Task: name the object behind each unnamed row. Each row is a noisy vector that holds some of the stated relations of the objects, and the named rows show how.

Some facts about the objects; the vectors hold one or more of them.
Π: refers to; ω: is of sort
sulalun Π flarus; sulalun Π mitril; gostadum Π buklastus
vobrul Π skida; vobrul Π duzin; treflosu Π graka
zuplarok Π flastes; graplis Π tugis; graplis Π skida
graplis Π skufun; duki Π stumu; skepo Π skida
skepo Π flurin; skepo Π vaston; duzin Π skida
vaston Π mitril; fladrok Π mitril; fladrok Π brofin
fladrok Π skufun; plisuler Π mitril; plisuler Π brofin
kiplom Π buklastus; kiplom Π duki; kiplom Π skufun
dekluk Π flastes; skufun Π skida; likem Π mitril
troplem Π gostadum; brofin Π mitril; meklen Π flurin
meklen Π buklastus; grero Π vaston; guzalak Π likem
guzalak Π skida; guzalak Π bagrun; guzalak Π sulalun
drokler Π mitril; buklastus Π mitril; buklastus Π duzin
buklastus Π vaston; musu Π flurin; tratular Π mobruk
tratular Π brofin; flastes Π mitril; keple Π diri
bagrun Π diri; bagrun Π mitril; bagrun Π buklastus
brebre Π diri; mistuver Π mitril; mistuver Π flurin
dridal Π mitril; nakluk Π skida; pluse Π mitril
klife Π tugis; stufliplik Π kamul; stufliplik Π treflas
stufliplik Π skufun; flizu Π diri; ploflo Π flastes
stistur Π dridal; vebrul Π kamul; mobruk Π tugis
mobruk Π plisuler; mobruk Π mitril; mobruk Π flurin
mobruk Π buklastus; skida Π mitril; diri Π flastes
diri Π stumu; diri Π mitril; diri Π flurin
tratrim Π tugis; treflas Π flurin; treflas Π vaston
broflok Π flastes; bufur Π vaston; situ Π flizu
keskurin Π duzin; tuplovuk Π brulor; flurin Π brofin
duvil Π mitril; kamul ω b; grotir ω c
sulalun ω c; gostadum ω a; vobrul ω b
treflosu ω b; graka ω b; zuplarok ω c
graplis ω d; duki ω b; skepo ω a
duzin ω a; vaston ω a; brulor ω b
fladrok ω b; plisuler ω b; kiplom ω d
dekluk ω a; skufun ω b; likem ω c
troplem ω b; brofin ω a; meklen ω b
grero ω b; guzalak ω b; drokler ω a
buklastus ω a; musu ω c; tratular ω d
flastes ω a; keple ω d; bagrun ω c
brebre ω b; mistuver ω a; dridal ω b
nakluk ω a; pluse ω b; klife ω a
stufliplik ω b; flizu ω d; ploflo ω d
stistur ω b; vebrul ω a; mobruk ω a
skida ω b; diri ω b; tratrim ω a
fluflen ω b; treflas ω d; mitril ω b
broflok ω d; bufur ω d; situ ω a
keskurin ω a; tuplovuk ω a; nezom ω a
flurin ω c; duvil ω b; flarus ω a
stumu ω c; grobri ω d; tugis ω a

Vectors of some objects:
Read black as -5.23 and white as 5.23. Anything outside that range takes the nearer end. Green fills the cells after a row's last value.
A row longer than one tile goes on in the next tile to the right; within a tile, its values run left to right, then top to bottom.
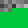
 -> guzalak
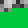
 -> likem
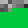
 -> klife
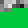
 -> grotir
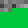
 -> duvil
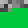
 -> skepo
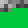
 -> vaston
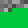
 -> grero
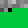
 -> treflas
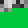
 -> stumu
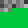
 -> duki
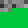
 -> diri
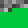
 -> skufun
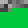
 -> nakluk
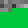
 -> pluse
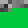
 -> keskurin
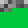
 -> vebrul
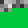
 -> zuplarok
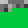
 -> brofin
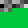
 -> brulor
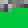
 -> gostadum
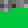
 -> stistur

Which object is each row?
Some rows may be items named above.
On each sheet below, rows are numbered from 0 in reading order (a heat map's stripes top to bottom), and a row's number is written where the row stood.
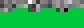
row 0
fladrok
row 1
tuplovuk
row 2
bufur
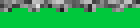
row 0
skida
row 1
zuplarok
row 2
flarus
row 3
dekluk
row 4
graka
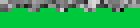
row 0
tugis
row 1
mitril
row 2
kamul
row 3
stumu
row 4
graplis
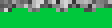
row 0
stufliplik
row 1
musu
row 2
bagrun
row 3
skepo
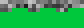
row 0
tugis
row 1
vaston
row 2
vobrul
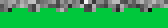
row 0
tratular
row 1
situ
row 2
duki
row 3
tuplovuk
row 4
flastes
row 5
grobri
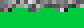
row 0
kiplom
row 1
nezom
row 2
kamul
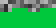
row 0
dekluk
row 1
fluflen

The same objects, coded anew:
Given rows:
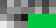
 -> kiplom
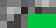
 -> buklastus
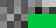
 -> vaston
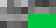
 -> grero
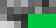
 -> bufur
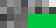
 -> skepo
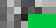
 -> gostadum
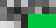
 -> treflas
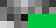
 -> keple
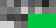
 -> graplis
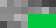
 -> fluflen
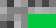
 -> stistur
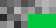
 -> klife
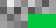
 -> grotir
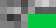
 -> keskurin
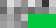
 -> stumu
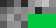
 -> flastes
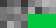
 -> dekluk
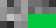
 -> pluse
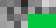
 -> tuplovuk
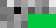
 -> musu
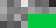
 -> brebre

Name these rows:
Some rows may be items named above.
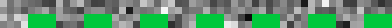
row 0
brulor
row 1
grero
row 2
zuplarok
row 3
vobrul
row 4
kiplom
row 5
brofin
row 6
skida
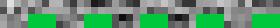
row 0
grotir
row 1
skufun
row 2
duzin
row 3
duzin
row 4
stufliplik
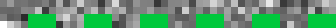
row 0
tratular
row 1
duki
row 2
vobrul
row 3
situ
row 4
vebrul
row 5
dekluk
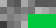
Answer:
guzalak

